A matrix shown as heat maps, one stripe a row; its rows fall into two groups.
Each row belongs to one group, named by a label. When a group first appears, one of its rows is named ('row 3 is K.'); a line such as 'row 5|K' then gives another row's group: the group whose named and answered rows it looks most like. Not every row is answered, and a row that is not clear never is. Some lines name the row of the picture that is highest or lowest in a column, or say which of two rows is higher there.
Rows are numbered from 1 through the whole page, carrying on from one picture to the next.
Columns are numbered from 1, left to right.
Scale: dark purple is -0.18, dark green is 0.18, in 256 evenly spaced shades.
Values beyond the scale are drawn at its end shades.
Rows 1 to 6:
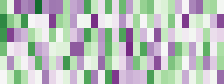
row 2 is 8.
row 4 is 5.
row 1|5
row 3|5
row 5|5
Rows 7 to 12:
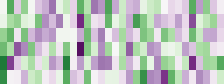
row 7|8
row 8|5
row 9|8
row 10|5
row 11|5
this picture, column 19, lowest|10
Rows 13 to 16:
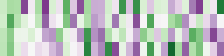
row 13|5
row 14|8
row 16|8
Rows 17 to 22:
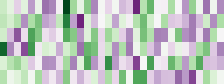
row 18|5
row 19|5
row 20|5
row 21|8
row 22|5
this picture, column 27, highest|20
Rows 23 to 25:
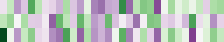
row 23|5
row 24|8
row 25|5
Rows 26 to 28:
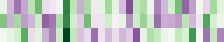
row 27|5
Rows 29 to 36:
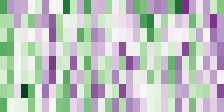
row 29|5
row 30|8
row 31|8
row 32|8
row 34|8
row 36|8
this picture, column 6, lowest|30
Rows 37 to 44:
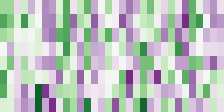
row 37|8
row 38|8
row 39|8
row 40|5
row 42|5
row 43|5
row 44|5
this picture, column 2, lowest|40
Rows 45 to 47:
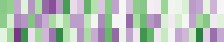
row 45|5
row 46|5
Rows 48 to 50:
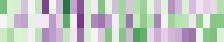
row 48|5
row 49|5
